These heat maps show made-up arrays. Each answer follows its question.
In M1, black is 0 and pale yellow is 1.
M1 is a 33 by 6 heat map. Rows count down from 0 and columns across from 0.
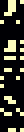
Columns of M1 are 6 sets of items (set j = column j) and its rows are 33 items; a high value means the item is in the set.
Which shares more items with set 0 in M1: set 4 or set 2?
set 4
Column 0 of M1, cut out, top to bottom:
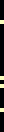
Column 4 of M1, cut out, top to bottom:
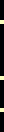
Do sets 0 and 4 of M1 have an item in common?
yes
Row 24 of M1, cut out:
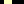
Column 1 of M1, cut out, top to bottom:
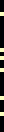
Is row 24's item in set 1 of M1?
yes
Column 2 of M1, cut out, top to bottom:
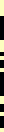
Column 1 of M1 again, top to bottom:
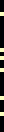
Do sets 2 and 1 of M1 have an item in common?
yes
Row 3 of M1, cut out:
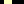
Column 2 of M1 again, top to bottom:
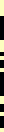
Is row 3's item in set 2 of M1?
yes
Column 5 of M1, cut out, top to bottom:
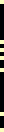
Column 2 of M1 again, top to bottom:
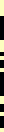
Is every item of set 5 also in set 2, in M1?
yes
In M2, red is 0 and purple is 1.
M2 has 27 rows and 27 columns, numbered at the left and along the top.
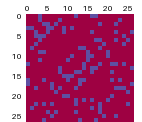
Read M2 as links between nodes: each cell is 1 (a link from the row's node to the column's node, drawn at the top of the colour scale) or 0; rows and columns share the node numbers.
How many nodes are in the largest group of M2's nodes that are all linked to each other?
3
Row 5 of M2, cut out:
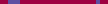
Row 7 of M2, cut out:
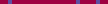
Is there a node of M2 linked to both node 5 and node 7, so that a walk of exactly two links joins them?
yes
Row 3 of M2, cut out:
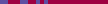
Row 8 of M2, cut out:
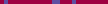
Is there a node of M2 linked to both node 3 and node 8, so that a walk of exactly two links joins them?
yes
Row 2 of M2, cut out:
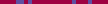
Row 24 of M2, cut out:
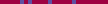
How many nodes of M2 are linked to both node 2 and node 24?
3
